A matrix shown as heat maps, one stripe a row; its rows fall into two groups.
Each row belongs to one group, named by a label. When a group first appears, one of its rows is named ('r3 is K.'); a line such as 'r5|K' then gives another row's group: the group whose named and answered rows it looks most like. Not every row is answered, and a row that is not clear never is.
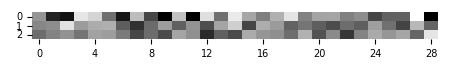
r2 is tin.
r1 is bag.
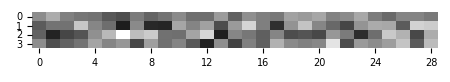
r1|tin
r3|tin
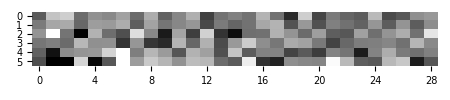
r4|bag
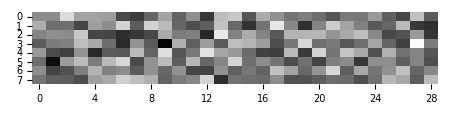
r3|tin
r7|bag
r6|tin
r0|bag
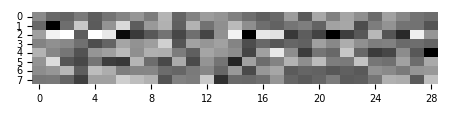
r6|bag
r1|bag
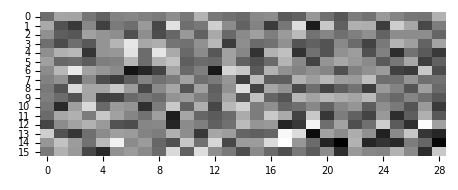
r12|tin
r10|bag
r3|bag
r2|tin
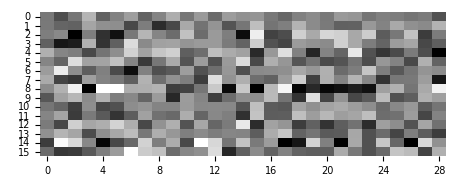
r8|bag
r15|bag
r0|bag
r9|tin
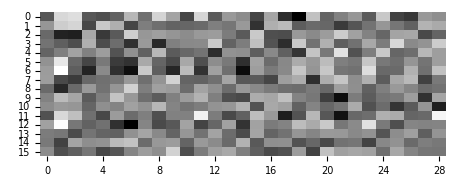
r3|tin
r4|tin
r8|bag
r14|bag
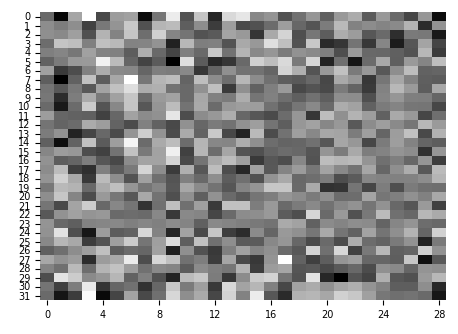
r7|bag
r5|tin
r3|tin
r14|bag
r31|bag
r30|bag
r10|bag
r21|bag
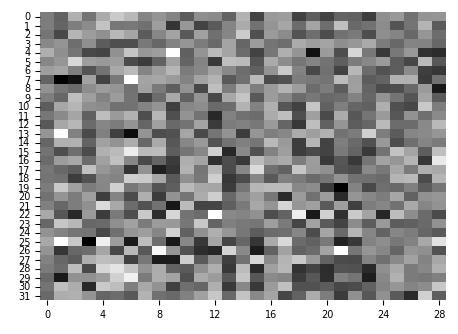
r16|tin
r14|tin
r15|bag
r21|tin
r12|tin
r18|bag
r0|bag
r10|tin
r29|bag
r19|tin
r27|tin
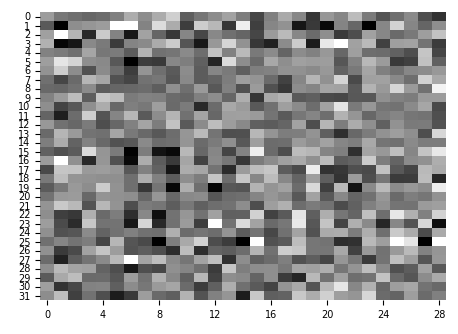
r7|tin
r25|tin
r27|bag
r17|tin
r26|tin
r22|tin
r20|tin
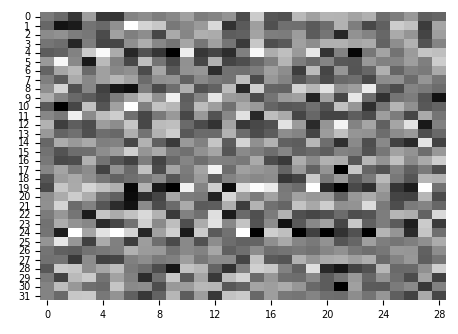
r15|bag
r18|tin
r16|tin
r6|tin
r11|bag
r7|bag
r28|tin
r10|bag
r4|tin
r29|bag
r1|bag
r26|bag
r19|tin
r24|bag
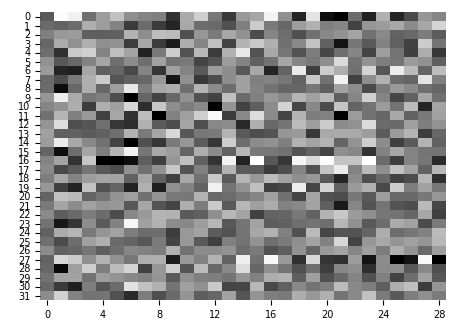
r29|tin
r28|bag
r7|tin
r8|bag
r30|bag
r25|tin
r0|tin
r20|tin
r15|bag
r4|bag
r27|tin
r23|bag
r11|tin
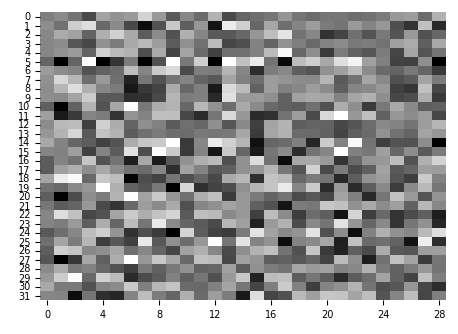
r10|bag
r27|bag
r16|tin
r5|bag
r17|tin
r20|bag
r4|tin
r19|tin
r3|bag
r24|tin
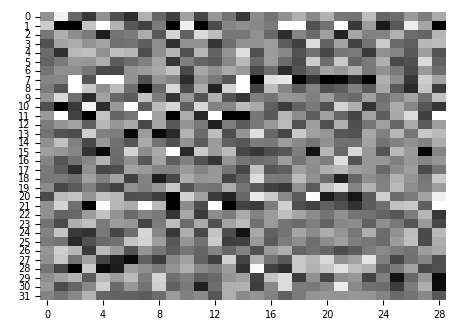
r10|bag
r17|bag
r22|tin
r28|bag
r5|tin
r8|bag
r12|tin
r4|bag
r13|tin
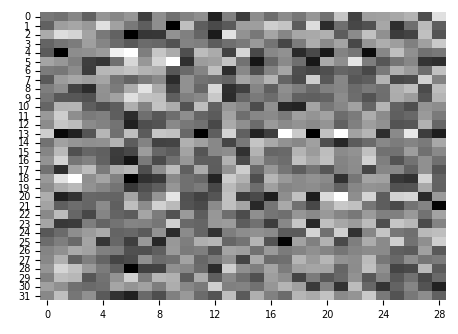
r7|tin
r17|bag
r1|tin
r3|tin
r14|tin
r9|bag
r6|bag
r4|bag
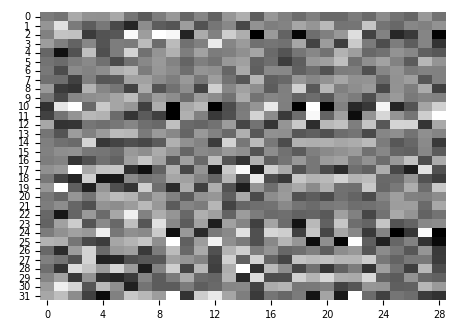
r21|bag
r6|bag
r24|tin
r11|tin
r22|bag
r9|bag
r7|bag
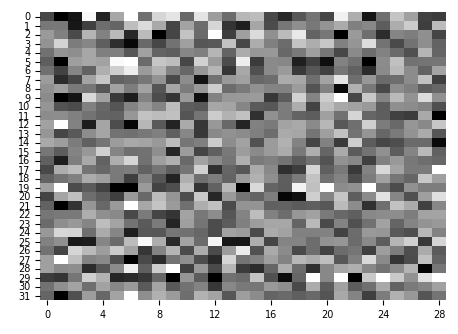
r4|tin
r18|tin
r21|bag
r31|bag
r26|bag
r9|tin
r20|tin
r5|bag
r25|bag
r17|tin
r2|tin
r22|tin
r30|tin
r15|tin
